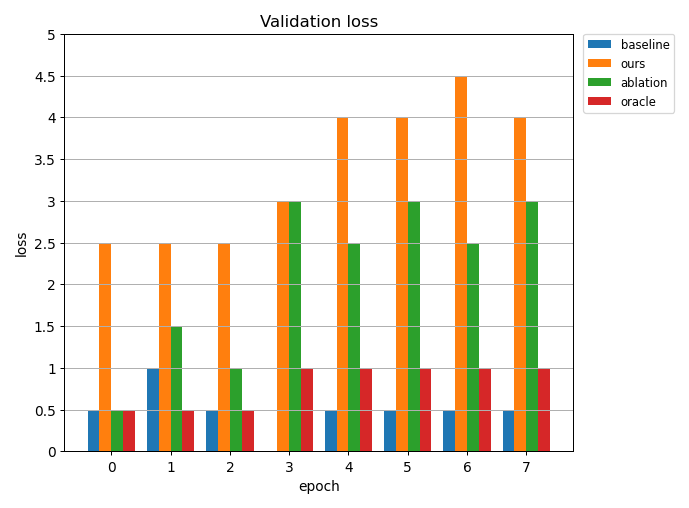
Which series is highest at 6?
ours
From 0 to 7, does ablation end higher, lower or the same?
higher
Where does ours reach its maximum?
6
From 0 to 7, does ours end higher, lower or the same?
higher
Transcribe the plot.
Title: Validation loss
x-axis: epoch, ticks 0 1 2 3 4 5 6 7
y-axis: loss, ticks 0 0.5 1 1.5 2 2.5 3 3.5 4 4.5 5
Legend: baseline, ours, ablation, oracle
Values:
baseline: 0.5 1 0.5 0 0.5 0.5 0.5 0.5
ours: 2.5 2.5 2.5 3 4 4 4.5 4
ablation: 0.5 1.5 1 3 2.5 3 2.5 3
oracle: 0.5 0.5 0.5 1 1 1 1 1
